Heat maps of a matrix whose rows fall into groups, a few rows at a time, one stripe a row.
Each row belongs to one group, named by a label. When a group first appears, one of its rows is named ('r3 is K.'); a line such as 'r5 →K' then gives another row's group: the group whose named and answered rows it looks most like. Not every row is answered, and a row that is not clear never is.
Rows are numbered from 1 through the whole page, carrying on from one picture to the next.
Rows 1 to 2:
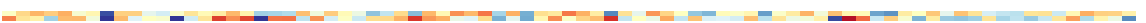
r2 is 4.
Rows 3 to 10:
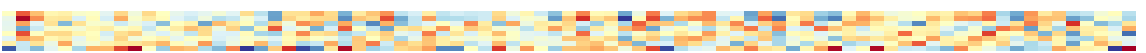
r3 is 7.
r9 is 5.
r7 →7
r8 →7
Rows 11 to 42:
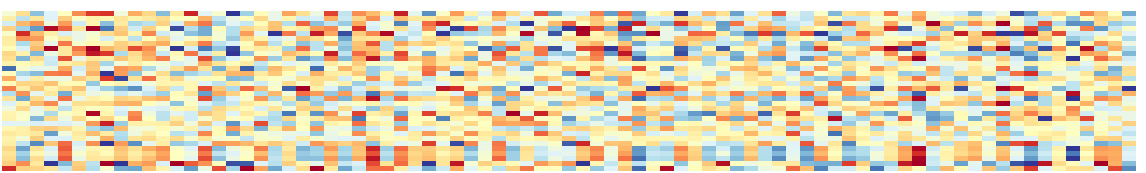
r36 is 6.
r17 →5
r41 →6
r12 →5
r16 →7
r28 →5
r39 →5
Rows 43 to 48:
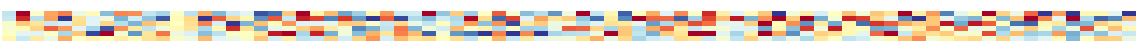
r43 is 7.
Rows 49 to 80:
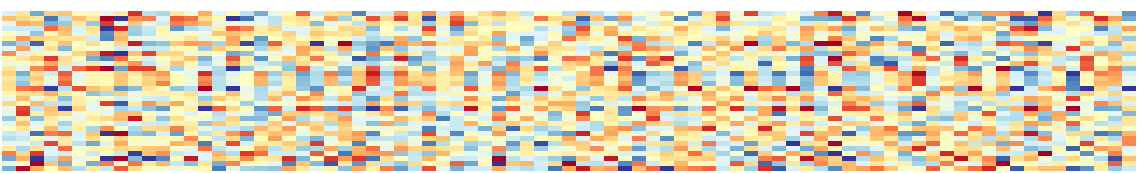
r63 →5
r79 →6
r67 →6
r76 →5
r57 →6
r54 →4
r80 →7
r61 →5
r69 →7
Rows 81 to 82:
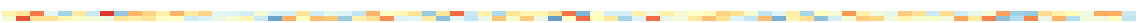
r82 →7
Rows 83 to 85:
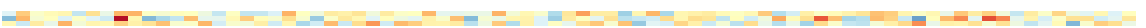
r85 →5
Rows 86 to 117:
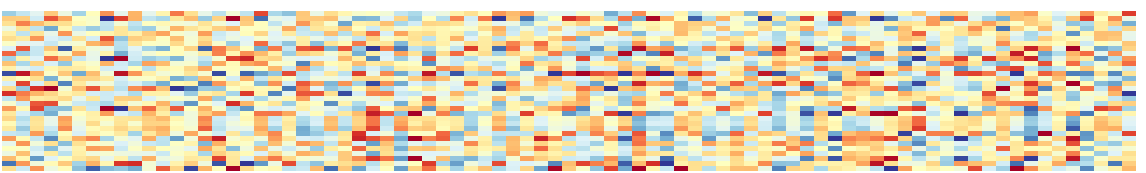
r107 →5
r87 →4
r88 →7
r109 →5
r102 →7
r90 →5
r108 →5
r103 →7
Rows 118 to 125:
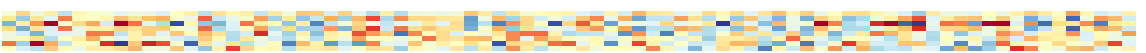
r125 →4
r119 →5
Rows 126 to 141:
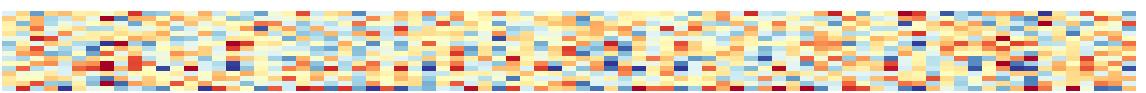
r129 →4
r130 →5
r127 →6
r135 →4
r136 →6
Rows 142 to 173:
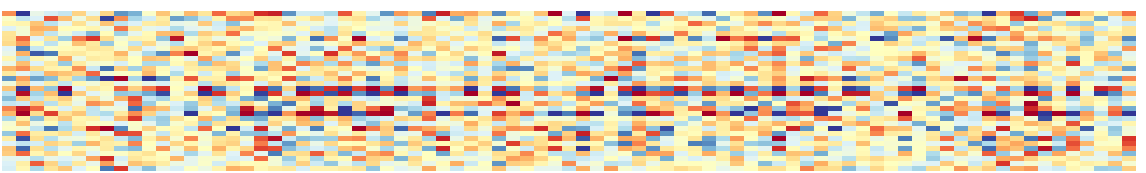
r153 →4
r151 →5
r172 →6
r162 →7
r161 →7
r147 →4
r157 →5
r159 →7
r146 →6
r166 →7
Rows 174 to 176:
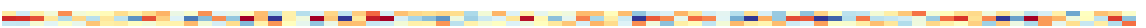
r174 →5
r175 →7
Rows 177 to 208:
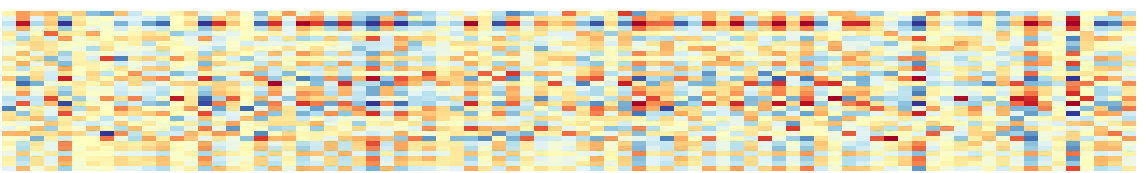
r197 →5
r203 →5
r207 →5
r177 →4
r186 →6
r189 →4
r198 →4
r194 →4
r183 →4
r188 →5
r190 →5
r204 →5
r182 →5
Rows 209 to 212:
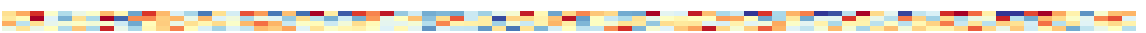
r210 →6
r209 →7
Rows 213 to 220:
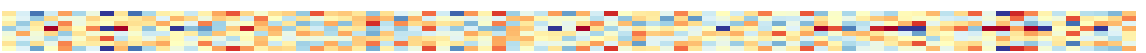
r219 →5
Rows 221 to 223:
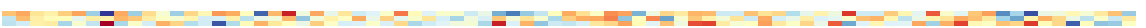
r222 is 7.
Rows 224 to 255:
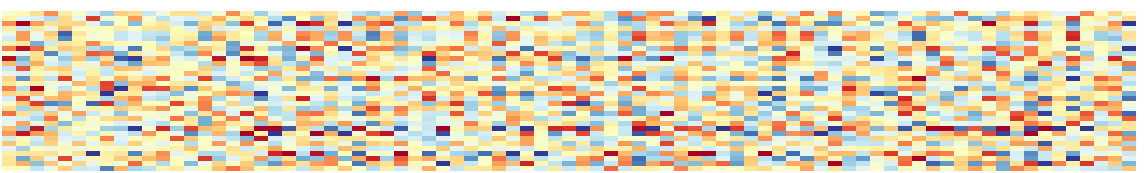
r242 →6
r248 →7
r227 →5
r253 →5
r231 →7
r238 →6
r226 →7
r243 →5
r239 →6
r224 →4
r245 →4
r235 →7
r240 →4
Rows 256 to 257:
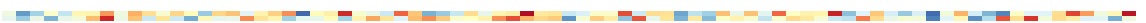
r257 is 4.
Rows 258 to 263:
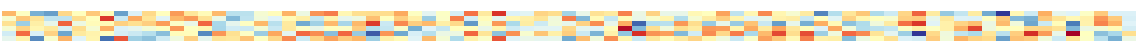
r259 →6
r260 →5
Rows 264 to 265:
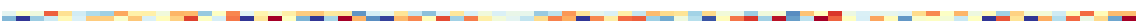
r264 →4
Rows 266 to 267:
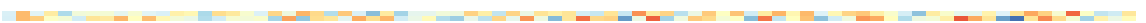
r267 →7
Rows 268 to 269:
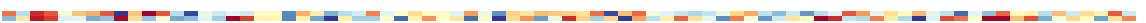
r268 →6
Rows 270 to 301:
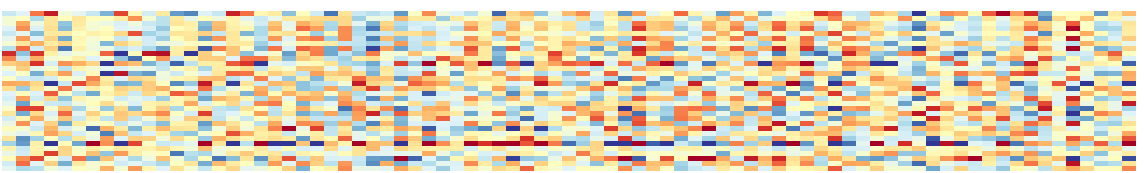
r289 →7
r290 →5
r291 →7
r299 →4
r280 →4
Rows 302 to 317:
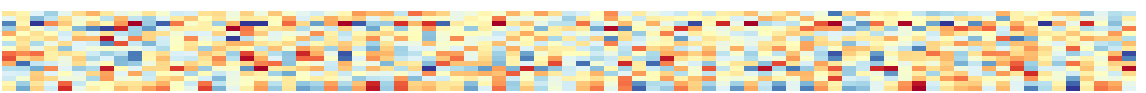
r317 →5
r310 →7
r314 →4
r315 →4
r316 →5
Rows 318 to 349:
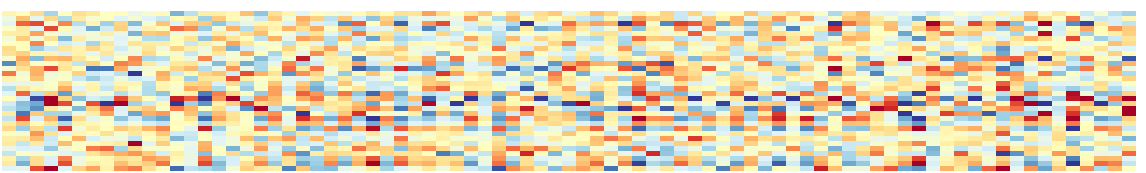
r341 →5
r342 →6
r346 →7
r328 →7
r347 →5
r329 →4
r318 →4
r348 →5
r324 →6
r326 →7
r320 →7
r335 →4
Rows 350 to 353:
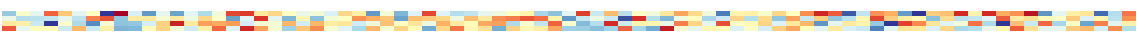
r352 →6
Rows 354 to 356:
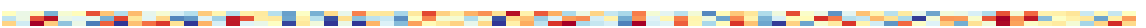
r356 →6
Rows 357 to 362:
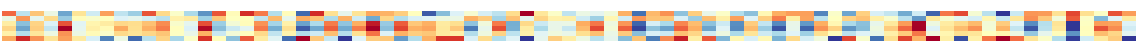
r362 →7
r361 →5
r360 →5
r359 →5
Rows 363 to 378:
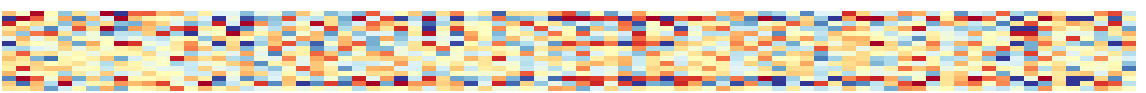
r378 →6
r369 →7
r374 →7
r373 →4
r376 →7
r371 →7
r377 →5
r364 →7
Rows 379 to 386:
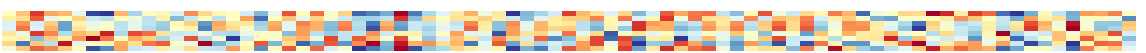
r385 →5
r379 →4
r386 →4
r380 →4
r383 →6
